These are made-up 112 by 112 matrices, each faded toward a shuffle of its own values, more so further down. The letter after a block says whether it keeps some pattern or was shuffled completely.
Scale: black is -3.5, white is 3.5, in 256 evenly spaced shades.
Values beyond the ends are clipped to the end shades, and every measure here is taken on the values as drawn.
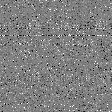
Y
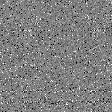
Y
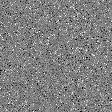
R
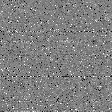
Y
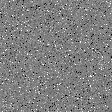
R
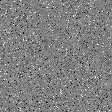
R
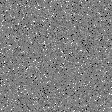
R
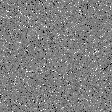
R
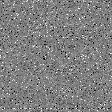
Y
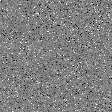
R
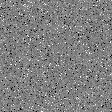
R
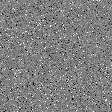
R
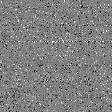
Y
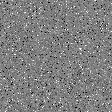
R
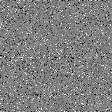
Y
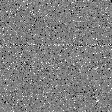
Y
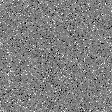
R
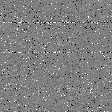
Y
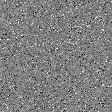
R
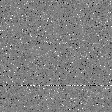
Y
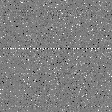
Y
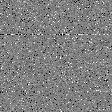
Y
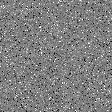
R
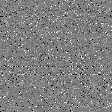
Y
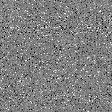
Y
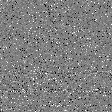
Y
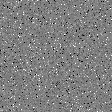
R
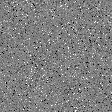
R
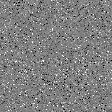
Y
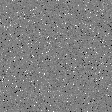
R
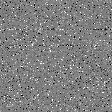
Y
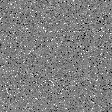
Y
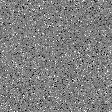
R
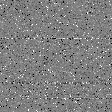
Y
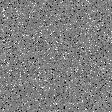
R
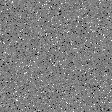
R
